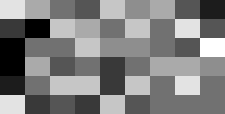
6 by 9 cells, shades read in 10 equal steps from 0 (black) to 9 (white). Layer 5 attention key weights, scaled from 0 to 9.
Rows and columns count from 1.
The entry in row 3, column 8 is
3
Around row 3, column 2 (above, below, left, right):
0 6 0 4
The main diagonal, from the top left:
8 0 4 4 2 3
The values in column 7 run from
4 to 6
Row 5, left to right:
1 4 7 7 2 7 4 8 4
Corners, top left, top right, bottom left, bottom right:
8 1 8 4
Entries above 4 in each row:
5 4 4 4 4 2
